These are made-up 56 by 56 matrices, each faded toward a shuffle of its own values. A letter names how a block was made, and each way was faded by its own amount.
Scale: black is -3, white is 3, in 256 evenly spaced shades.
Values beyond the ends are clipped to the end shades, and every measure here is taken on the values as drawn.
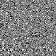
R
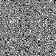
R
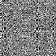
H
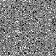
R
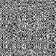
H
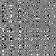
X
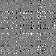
X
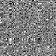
H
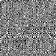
H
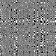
X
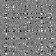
X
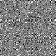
H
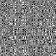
H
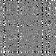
X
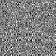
H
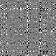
X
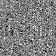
R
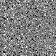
R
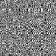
H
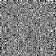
H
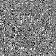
R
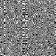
H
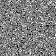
R
